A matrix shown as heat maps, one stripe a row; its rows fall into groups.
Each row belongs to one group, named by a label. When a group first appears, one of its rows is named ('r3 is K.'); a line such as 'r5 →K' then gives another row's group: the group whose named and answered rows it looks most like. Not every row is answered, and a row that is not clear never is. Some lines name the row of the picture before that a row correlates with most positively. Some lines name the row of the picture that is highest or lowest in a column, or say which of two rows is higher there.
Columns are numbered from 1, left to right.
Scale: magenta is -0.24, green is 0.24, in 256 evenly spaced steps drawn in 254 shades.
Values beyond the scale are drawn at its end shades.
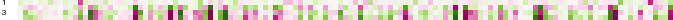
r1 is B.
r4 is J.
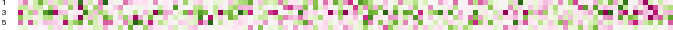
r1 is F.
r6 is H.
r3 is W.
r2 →B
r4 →B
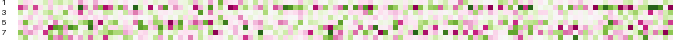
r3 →B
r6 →F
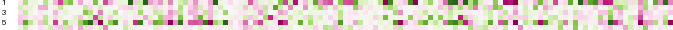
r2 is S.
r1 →H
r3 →J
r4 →W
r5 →J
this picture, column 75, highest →1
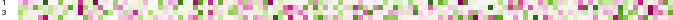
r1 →W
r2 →B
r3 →B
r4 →S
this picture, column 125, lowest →1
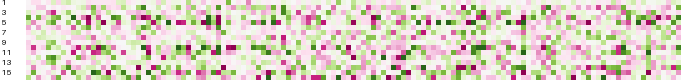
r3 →S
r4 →B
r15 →J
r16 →H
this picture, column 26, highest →16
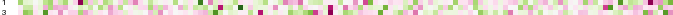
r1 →B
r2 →W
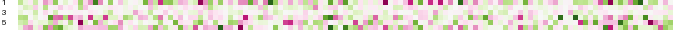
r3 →B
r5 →B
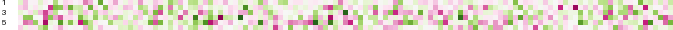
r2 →F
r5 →H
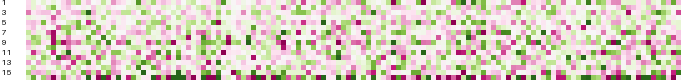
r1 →H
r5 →H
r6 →F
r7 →S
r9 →W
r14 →H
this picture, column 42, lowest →15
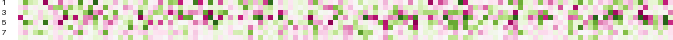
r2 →F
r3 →J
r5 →H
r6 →H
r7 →F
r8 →H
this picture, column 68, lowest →3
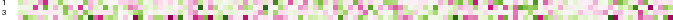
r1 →S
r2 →B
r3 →J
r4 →J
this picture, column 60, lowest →2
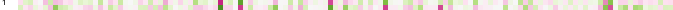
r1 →W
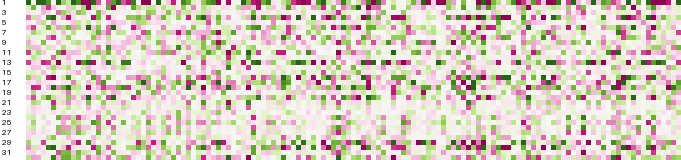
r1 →B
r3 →F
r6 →F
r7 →J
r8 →S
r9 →H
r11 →W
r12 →W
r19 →H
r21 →W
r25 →J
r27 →F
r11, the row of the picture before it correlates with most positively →1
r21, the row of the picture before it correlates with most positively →1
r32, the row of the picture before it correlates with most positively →2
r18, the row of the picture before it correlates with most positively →2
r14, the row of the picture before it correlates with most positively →2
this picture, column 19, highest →1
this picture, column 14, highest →1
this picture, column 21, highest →13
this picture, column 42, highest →7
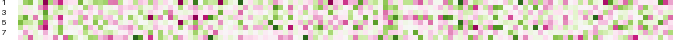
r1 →W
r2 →S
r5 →W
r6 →S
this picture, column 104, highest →6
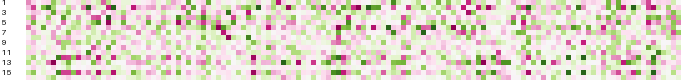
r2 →F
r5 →J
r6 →H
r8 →W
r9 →F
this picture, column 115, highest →4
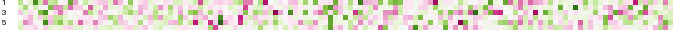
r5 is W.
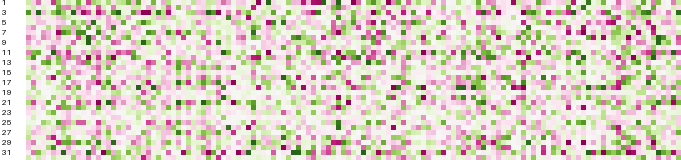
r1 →H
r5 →J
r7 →F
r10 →S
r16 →S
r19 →B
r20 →H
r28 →S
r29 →F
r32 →B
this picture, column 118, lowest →5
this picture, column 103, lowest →11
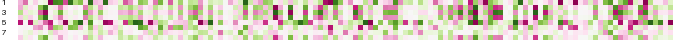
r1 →F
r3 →S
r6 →F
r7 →W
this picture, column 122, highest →1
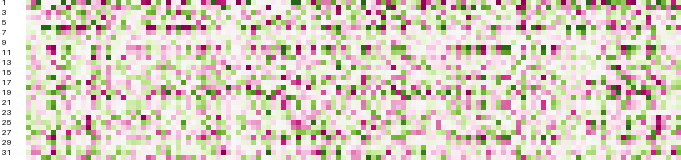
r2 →H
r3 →F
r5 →J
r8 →F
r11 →S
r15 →J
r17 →B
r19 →W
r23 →H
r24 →B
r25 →B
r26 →B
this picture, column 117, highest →1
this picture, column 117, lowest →18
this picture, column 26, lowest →6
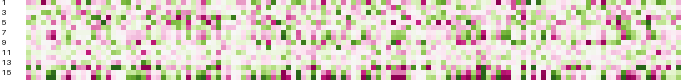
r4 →J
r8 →S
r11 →B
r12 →S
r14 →B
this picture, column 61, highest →8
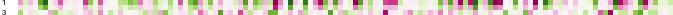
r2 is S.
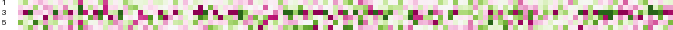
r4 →W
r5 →B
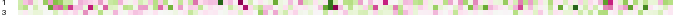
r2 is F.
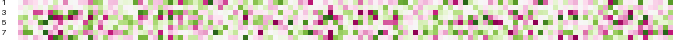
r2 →W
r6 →J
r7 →H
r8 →F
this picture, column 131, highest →1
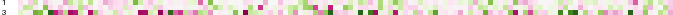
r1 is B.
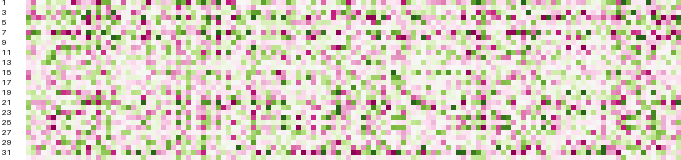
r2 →J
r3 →F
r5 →B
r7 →W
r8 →B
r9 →J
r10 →F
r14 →F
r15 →W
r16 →W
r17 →S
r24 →S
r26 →S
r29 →F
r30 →B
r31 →H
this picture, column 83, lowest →7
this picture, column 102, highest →8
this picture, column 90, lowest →7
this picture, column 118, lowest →7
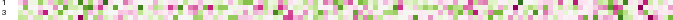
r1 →F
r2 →J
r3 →S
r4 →B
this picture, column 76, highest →2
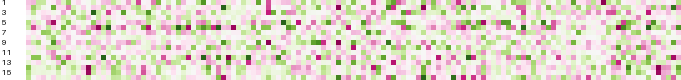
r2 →H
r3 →J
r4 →F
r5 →S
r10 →W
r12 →W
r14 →B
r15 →B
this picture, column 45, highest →12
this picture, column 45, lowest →13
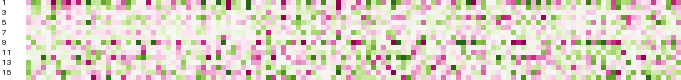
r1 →W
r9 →H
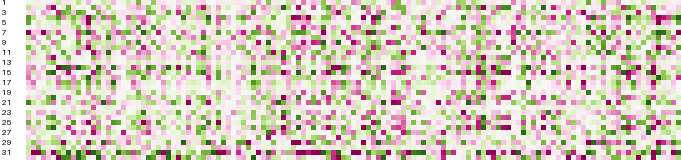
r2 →S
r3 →F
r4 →B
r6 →H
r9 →H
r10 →B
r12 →S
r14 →F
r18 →F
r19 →H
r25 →B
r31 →H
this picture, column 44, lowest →7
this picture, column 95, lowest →7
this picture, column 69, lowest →7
